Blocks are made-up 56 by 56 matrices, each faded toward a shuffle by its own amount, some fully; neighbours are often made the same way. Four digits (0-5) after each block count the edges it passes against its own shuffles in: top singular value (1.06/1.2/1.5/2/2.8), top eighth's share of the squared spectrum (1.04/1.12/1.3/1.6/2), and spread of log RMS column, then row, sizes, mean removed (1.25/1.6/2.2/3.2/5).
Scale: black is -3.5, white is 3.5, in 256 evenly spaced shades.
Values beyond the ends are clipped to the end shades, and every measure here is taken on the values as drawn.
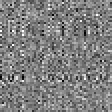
4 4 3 2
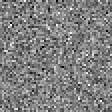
1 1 0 0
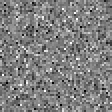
2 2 0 0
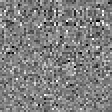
3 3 1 2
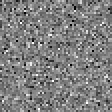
2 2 0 1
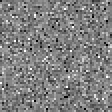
0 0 0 0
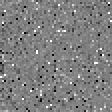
1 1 0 0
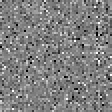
2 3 1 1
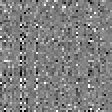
4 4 3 2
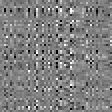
4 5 4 3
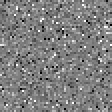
1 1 0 0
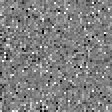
2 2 0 0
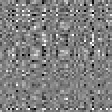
4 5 3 3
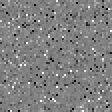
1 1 0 0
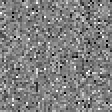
0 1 2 0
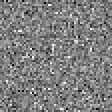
0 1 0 0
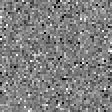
0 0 0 0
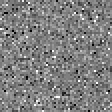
0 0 0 0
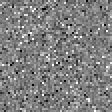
0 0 0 0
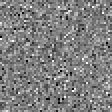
0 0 0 0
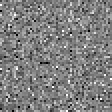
0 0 1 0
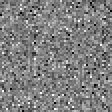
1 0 1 0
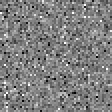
1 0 1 0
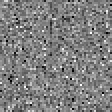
1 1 1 0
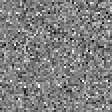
0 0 1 1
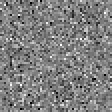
1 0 1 0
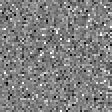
0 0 1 0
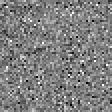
1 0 1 0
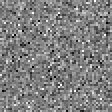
0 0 1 0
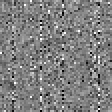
2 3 3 0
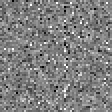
1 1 1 0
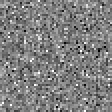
1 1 0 0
